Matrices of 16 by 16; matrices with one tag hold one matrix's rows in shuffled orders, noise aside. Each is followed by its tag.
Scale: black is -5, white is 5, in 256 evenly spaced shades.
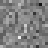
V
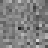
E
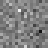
V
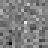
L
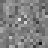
V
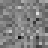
E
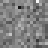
E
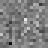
L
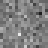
V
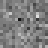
E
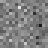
V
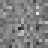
E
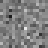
L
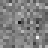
E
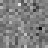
V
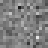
E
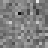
E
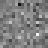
E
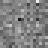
E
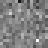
E
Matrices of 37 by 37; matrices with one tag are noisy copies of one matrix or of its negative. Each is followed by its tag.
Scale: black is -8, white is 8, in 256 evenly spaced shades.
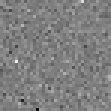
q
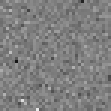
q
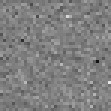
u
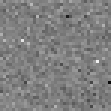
u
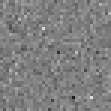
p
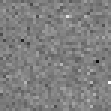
u
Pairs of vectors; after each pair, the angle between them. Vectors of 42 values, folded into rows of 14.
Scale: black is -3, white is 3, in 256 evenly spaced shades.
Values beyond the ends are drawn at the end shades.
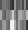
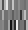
partly opposed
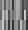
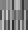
nearly parallel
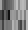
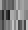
nearly parallel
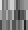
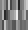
orthogonal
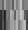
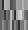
partly aligned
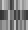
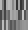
orthogonal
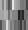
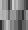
nearly parallel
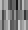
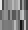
orthogonal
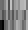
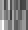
nearly opposite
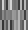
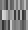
orthogonal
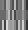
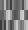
orthogonal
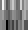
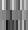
nearly parallel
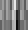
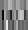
orthogonal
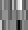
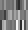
partly opposed
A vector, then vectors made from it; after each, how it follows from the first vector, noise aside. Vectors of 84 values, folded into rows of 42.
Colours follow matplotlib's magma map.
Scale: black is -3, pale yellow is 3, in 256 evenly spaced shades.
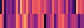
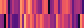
wrapped around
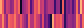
wrapped around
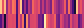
sign-scrambled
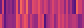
shrunk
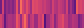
shrunk
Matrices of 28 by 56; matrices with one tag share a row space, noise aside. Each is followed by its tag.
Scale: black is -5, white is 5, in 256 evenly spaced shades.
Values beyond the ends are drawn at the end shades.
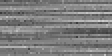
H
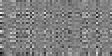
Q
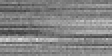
H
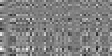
Q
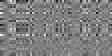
Q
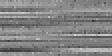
H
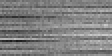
H
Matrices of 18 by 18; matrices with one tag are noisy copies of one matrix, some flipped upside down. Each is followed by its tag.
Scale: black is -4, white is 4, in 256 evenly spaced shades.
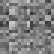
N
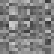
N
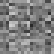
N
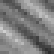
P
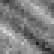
P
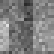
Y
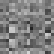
N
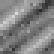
P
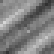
P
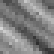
P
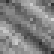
P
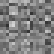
N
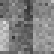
Y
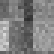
Y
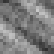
P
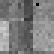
Y
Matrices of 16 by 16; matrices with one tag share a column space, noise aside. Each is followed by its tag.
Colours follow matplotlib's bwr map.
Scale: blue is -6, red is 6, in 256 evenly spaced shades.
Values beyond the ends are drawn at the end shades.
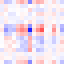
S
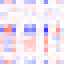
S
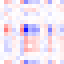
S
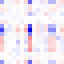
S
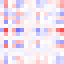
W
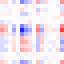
S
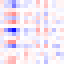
W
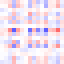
W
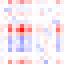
S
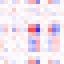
S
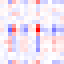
S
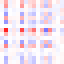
W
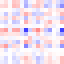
W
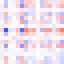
W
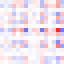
W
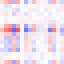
S
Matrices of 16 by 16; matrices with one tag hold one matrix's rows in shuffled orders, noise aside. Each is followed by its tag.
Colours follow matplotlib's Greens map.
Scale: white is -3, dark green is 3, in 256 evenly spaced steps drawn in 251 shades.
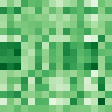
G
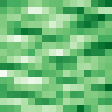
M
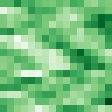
M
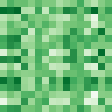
G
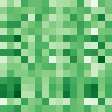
G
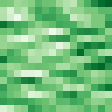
M
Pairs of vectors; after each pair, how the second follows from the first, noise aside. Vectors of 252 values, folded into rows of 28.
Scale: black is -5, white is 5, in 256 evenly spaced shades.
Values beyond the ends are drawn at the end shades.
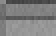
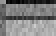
scaled up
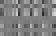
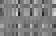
copied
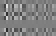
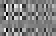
scaled up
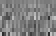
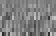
copied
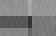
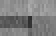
copied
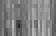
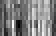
scaled up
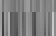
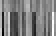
scaled up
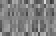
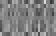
copied
